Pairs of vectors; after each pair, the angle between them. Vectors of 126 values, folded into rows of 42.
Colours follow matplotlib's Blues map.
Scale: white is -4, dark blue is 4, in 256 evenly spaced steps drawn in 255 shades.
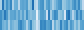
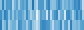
nearly parallel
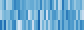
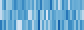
nearly parallel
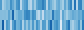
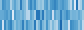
nearly opposite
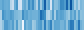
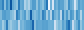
orthogonal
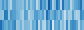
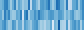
partly aligned
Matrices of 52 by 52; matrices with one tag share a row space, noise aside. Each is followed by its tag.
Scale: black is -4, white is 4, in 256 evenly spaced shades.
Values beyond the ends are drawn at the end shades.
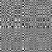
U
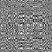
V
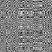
V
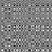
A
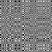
U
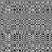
A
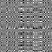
V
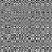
A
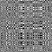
V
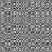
A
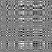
V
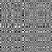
U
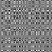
A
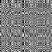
U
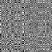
U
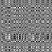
A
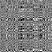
V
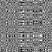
V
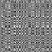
A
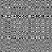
A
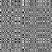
U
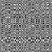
A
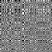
U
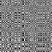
U
